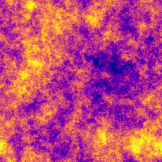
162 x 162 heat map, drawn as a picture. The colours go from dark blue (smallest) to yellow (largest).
The halves do not mirror each other. On average the colour sits 50% of the way up the scale. No row or column stands out.
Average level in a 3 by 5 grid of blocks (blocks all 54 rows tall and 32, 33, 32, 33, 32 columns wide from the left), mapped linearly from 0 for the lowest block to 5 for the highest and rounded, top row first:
45322 / 44202 / 42345
